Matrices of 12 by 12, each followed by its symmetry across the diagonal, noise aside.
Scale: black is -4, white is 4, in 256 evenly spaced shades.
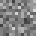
neither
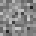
symmetric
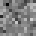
neither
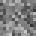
antisymmetric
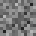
symmetric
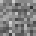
neither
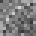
symmetric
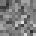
symmetric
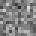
neither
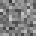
antisymmetric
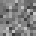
antisymmetric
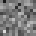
neither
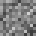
symmetric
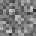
symmetric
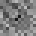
symmetric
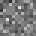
symmetric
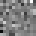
antisymmetric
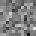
antisymmetric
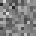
antisymmetric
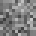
antisymmetric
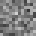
neither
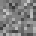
antisymmetric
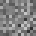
symmetric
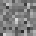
neither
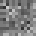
symmetric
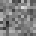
antisymmetric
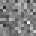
neither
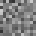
antisymmetric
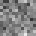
neither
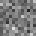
neither
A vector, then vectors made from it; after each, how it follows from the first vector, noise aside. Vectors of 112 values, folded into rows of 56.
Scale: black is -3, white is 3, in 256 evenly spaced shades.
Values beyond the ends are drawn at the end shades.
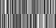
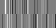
partly zeroed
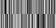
negated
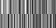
wrapped around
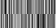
negated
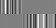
partly zeroed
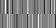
partly zeroed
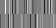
partly zeroed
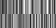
wrapped around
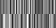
wrapped around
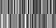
wrapped around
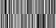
negated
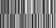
wrapped around
